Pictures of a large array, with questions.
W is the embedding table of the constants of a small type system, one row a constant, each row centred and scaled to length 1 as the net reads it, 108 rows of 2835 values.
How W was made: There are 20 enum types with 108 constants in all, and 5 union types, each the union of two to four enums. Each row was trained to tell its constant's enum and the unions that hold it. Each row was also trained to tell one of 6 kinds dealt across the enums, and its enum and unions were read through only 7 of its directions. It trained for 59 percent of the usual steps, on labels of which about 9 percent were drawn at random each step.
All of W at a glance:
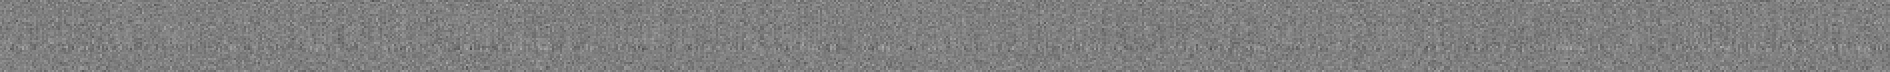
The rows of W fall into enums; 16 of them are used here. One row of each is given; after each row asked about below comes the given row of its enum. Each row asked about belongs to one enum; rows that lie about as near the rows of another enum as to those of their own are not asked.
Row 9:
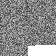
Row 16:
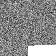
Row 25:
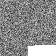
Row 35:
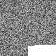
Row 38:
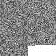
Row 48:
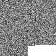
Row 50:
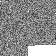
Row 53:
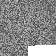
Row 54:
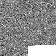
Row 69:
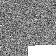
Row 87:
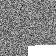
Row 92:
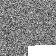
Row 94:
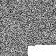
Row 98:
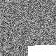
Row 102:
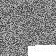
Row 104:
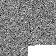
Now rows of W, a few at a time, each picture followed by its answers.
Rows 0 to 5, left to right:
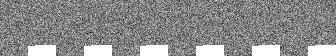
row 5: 35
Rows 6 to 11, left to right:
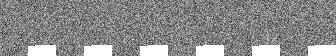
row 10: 48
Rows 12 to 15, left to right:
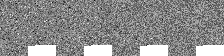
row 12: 92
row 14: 25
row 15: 53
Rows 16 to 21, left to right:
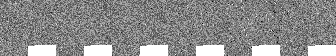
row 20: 53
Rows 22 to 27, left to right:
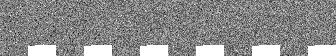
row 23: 9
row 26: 35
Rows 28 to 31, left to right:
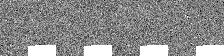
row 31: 54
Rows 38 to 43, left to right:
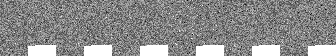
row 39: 87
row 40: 102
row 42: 16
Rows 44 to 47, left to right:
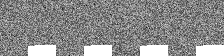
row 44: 16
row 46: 87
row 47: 35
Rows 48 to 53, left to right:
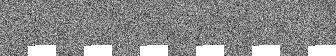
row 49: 87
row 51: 16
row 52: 48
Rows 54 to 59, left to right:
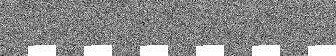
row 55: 87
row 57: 92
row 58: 16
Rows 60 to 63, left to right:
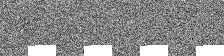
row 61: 69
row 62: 98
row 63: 92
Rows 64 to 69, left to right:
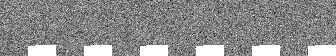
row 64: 87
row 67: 53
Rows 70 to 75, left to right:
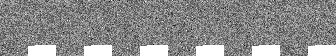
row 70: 69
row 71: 69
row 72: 25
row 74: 25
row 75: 35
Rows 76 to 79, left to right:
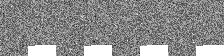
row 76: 25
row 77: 48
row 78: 9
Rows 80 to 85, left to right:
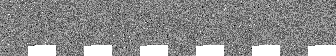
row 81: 48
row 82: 50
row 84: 48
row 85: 69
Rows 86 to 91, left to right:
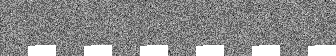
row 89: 9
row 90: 69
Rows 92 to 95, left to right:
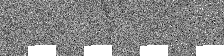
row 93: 53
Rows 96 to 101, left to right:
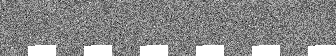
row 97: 53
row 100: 102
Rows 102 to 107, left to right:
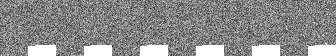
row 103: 25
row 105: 98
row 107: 35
